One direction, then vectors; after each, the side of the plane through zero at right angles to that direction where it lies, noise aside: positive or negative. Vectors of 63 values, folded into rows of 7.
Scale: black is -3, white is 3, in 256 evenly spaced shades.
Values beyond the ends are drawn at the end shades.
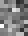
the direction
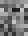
negative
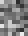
positive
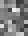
positive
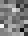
positive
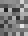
negative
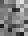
negative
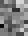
negative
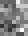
negative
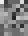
negative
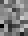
negative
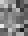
positive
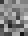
negative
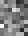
positive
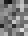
negative
